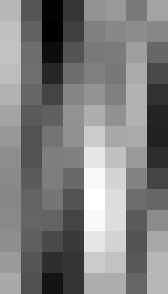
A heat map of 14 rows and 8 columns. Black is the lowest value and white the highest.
On average the colour sits 50% of the way up the scale. Values change most from cell to cell in the bottom middle. The grain runs up and down.
